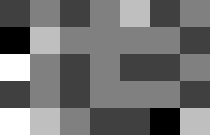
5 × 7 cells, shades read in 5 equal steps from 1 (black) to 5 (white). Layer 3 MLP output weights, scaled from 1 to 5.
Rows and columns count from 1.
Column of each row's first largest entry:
5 2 1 2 1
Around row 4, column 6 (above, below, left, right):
2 1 3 2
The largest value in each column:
5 4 3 3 4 3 4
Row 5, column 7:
4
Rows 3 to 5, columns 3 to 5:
2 3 2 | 2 3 3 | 3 2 2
